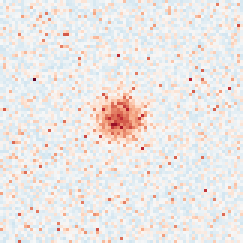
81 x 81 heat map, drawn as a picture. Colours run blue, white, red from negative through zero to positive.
Histogram: skewed, a long tail of high values. Bumps: one, in the centre. Ninth with the highest average: centre. Odd rows or columns: none.
